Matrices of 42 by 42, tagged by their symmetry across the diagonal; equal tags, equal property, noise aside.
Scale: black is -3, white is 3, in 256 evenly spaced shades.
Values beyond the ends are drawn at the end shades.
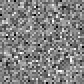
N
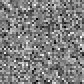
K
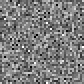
N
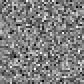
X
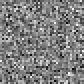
K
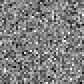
X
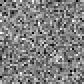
N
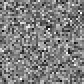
X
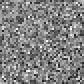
N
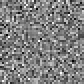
K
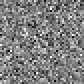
K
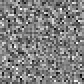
K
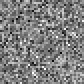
N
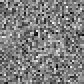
X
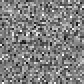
X
